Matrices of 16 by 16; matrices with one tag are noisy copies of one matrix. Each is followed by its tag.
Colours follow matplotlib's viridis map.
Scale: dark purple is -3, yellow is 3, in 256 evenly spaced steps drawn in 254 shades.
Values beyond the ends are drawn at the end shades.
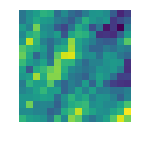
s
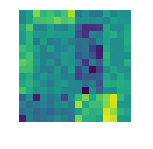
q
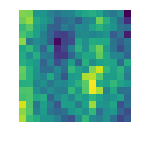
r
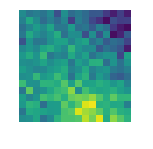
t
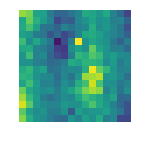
r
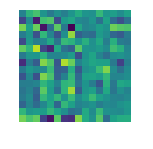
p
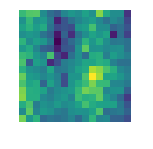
r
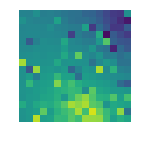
t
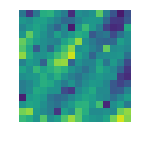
s
